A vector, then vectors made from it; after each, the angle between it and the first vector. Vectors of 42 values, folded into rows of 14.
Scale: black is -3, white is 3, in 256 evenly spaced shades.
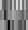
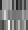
nearly opposite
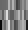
partly opposed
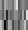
orthogonal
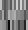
nearly parallel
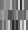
partly opposed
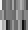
partly aligned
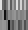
nearly parallel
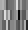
orthogonal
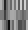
nearly parallel
